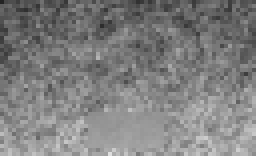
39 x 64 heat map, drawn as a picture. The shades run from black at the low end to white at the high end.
The bottom middle is the smoothest part. The field climbs toward the bottom. On average the colour sits 50% of the way up the scale. An odd patch, calmer than its surroundings, sits in the bottom middle. There are no regular stripes.
